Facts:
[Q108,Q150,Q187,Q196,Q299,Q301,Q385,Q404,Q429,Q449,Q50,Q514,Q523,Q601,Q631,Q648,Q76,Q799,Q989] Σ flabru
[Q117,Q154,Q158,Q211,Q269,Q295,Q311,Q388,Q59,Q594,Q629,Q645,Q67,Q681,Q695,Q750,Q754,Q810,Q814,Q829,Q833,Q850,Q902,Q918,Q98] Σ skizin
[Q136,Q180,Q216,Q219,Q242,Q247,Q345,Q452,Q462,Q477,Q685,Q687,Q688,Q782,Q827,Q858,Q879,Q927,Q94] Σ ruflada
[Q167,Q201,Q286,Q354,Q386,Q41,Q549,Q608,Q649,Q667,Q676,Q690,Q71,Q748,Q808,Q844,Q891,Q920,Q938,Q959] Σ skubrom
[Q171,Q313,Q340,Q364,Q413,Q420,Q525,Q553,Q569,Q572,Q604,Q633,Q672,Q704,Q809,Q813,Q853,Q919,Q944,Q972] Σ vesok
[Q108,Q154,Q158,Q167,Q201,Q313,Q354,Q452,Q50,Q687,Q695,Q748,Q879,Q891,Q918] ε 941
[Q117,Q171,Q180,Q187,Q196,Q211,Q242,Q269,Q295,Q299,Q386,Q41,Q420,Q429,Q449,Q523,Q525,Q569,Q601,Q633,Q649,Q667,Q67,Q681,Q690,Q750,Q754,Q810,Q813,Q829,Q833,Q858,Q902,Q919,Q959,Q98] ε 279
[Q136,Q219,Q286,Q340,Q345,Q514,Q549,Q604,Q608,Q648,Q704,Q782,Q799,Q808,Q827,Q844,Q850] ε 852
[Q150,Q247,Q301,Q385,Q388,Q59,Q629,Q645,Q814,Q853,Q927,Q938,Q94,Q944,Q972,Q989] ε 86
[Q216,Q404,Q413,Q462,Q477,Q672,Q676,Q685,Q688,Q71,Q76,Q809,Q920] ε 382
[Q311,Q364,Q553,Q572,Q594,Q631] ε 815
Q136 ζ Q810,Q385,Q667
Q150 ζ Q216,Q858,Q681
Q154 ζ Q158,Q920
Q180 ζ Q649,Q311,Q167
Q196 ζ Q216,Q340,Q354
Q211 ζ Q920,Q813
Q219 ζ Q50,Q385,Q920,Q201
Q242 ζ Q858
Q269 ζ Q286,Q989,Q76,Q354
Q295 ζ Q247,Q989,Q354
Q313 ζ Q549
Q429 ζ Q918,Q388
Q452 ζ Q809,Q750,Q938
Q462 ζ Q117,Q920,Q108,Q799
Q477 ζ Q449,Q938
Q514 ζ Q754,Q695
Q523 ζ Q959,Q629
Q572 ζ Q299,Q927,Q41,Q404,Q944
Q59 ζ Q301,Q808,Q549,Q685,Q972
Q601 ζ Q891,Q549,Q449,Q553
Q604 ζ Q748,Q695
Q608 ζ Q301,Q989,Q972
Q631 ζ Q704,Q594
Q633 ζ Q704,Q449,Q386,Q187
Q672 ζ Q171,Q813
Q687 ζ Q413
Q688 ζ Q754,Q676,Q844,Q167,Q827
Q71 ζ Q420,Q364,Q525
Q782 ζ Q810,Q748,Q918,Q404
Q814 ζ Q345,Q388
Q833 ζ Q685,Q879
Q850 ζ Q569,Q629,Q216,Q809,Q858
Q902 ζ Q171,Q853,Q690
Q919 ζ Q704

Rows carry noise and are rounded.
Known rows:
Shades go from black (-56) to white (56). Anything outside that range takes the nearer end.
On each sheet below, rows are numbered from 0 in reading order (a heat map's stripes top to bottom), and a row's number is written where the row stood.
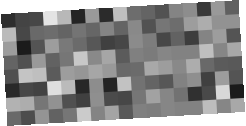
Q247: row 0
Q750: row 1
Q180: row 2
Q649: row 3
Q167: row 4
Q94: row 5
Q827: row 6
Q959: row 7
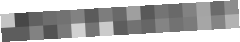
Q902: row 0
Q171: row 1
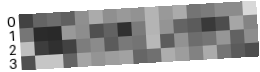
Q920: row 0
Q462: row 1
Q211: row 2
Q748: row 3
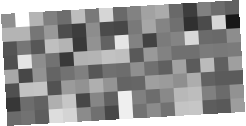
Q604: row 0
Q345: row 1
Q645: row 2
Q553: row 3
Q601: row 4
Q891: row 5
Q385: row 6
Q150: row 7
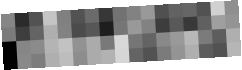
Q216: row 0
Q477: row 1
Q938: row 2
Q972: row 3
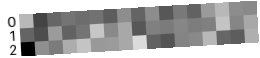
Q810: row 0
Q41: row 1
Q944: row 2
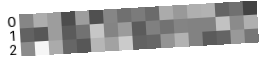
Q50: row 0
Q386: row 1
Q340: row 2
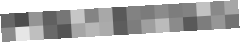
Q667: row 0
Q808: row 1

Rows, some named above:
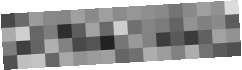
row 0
Q676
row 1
Q594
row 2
Q477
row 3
Q748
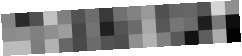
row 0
Q216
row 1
Q452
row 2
Q782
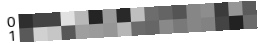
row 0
Q247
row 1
Q313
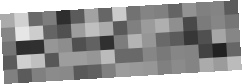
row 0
Q594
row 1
Q549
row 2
Q462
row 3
Q313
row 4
Q404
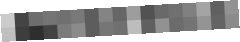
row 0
Q833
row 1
Q211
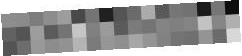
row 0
Q452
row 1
Q386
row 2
Q71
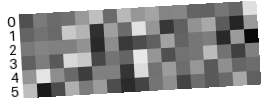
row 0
Q672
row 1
Q59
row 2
Q879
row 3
Q814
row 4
Q631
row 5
Q242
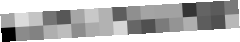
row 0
Q608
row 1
Q972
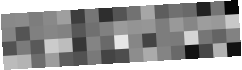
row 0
Q687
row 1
Q76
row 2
Q388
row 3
Q136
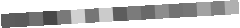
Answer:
Q813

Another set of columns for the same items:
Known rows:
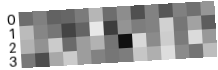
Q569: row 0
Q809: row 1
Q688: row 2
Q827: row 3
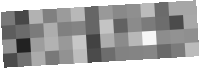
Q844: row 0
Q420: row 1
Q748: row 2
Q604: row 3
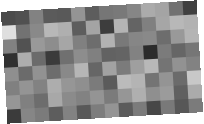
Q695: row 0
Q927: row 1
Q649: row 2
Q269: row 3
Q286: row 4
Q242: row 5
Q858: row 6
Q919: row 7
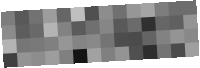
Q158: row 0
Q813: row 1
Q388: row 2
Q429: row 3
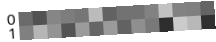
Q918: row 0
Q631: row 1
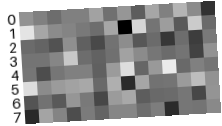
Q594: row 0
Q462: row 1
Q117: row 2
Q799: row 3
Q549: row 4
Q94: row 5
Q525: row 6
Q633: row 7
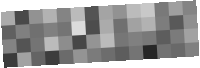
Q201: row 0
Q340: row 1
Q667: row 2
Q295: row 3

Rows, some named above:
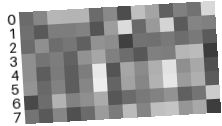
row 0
Q180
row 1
Q549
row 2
Q154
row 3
Q311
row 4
Q354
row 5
Q354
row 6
Q604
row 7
Q891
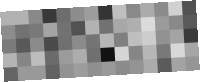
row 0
Q477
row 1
Q879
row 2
Q891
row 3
Q688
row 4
Q608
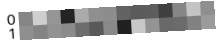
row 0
Q59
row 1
Q219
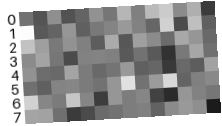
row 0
Q891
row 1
Q920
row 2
Q247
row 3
Q814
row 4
Q813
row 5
Q549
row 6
Q385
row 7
Q76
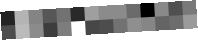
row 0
Q601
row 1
Q850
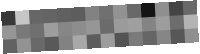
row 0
Q196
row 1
Q858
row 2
Q569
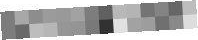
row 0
Q242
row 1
Q782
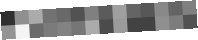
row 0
Q514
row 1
Q150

